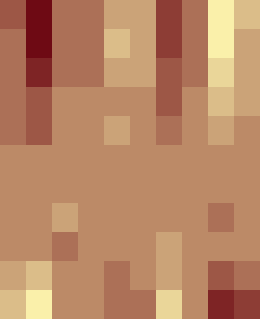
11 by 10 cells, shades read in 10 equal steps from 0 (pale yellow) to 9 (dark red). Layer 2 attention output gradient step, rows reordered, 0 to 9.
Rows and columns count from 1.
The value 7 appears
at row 1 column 7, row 2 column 7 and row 11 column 10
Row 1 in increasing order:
0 2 3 3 5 5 5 6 7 9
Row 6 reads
4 4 4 4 4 4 4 4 4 4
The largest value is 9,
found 2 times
